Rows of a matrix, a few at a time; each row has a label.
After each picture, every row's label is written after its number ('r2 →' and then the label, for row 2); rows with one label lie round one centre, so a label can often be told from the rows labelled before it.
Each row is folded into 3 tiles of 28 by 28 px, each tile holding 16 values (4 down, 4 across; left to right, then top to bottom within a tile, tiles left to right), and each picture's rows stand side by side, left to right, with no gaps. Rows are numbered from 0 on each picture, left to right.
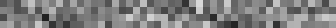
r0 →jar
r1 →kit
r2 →jar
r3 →kit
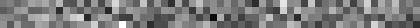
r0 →kit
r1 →jar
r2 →jar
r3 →jar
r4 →jar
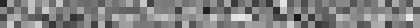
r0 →jar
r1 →kit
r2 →kit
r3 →jar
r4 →kit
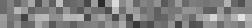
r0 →kit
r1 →jar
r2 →kit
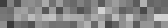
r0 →kit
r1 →kit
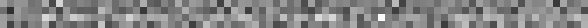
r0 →kit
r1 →kit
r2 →kit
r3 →kit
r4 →kit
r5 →kit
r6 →kit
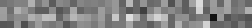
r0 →kit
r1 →kit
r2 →jar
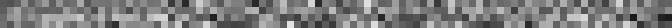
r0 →kit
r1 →kit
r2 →jar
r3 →jar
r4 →jar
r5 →jar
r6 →kit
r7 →jar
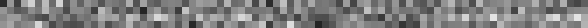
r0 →jar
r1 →kit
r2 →kit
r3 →jar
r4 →jar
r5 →kit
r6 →kit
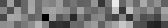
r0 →jar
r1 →jar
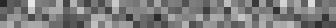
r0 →jar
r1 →jar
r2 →kit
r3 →jar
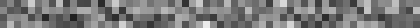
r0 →jar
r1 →jar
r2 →jar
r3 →jar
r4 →jar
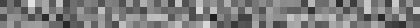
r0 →jar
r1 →kit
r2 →jar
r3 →kit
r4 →jar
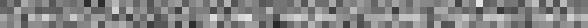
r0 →kit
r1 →jar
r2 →kit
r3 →kit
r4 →kit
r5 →kit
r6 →kit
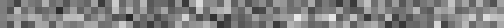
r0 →kit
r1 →jar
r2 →jar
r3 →kit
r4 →jar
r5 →kit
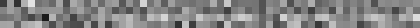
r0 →jar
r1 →kit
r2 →kit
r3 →kit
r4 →kit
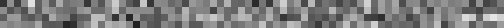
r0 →jar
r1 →jar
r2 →kit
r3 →jar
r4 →jar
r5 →kit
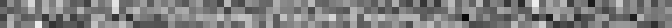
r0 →jar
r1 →jar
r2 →kit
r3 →kit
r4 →kit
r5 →jar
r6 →jar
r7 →jar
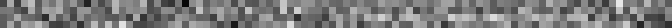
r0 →jar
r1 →jar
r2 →jar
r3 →jar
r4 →kit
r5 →kit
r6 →kit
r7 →jar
